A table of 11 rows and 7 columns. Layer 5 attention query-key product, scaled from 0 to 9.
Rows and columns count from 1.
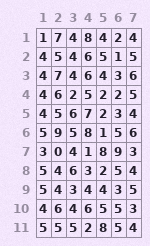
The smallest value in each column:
1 0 2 1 1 1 3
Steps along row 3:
up down up down down up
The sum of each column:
44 58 47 56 45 43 49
